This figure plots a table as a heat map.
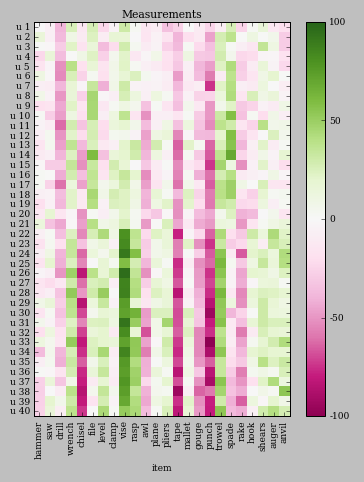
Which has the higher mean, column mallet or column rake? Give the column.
mallet
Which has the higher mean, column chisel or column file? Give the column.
file
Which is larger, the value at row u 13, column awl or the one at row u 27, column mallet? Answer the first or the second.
the second
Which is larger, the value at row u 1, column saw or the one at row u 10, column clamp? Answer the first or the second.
the second
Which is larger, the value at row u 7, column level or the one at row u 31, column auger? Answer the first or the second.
the second
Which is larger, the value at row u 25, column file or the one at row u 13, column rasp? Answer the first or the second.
the second
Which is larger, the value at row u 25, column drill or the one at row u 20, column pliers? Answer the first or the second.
the second
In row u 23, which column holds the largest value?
vise
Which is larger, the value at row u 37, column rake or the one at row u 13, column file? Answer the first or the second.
the second
